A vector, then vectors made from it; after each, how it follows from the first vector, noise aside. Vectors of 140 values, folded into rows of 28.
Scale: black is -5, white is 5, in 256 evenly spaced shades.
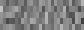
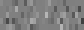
partly zeroed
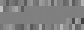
partly zeroed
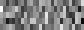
scaled up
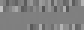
partly zeroed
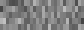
wrapped around
